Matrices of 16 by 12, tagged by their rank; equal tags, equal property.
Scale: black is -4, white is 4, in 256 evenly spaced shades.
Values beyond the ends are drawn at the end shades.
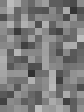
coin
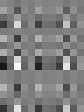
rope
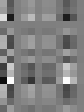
rope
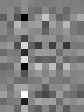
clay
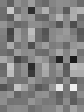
clay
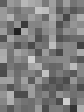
coin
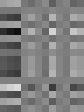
rope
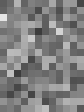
coin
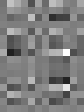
clay
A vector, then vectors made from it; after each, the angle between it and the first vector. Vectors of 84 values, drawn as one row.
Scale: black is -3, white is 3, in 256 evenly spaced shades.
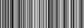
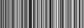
orthogonal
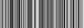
partly aligned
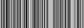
partly opposed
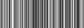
nearly opposite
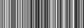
partly opposed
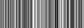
partly aligned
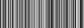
partly aligned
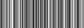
nearly opposite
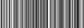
nearly opposite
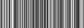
nearly opposite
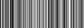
nearly parallel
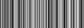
nearly parallel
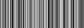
nearly parallel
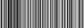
orthogonal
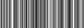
nearly opposite
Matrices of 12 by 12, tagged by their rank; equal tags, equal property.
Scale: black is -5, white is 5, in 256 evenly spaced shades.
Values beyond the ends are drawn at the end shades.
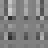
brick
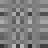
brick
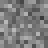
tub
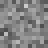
tub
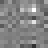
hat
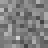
tub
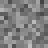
tub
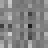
hat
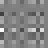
brick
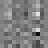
hat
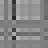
brick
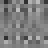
hat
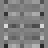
brick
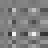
brick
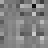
hat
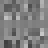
hat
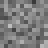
tub
